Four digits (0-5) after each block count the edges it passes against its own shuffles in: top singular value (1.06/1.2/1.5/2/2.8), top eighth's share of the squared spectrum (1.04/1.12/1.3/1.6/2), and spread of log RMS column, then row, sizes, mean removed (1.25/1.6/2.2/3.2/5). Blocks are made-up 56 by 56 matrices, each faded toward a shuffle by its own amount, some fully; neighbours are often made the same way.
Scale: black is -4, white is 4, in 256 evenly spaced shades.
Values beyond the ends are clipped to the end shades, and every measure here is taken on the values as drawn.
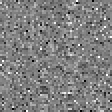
3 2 0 0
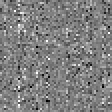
2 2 3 0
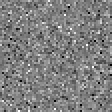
0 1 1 0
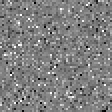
2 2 0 0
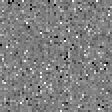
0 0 0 0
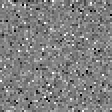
1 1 0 0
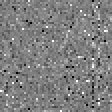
3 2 1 0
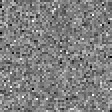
0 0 0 0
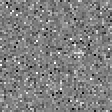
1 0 0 0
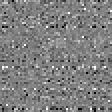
4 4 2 2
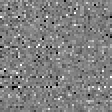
3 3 1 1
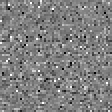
3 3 1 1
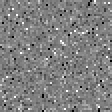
1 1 0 0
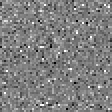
3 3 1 2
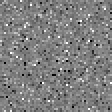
0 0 0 0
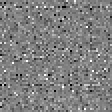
3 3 1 2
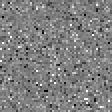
1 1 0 0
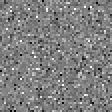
0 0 0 0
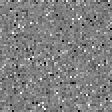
0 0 0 0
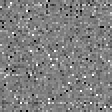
2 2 0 1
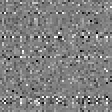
4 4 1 3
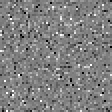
2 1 0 0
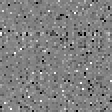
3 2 0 0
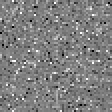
2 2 0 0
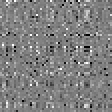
4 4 2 2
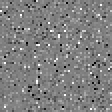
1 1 0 0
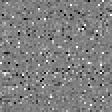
3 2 0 1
